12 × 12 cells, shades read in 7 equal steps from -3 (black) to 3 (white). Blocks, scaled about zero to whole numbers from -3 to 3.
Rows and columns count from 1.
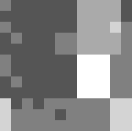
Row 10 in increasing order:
-1 -1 0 0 0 0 0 0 0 2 2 2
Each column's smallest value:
-1 -1 -1 -1 -1 -1 -1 0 0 0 0 -1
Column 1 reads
0 -1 0 -1 -1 0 0 -1 -1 2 2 2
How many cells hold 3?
12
